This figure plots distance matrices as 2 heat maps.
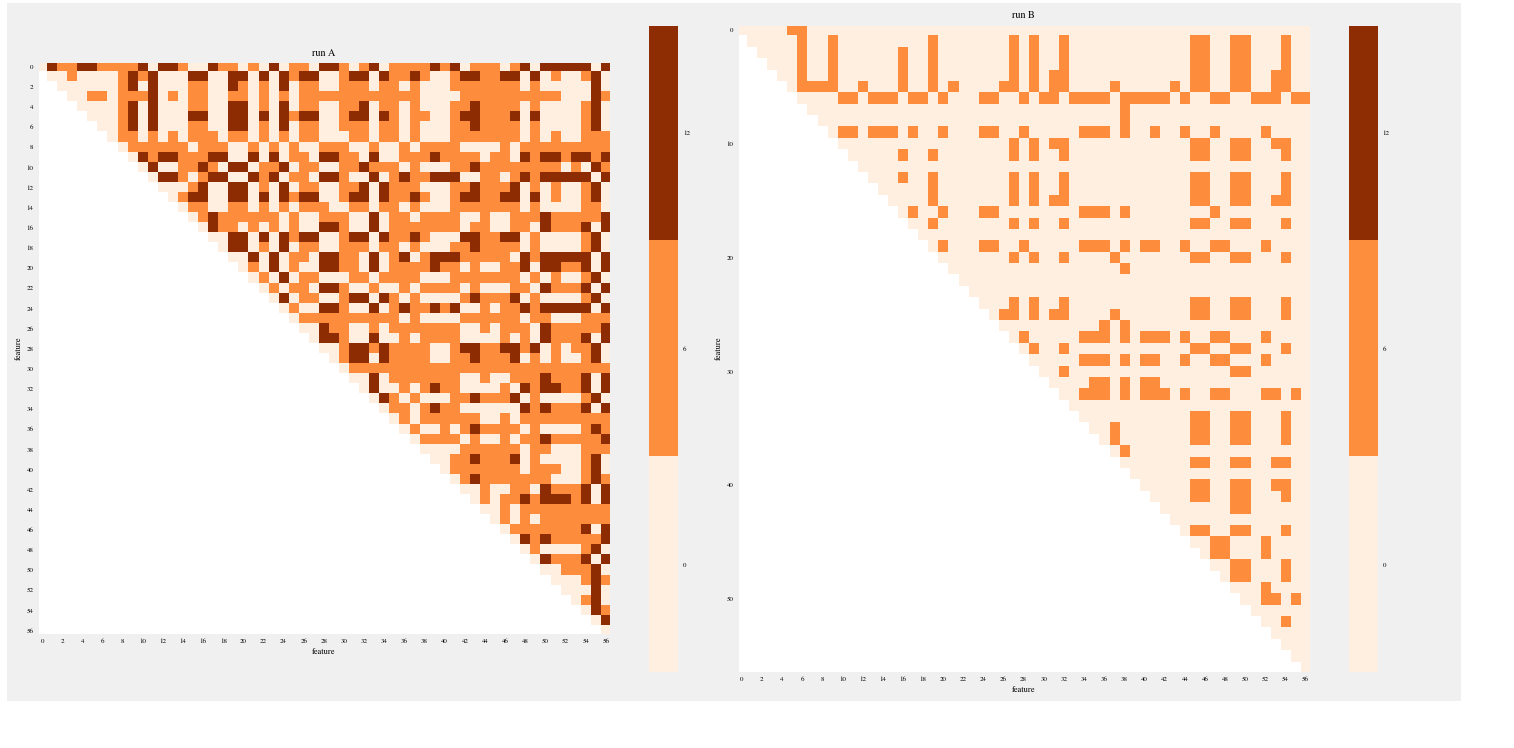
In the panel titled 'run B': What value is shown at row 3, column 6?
6
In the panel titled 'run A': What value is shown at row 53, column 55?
12
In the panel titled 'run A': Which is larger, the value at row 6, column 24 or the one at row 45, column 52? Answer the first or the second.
the first
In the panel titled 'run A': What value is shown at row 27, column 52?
6
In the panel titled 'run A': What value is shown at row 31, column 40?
6
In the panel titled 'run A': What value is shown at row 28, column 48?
6
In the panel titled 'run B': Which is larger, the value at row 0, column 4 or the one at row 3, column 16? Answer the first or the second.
the second
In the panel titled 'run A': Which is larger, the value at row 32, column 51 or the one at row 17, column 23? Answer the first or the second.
the first
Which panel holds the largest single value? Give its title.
run A
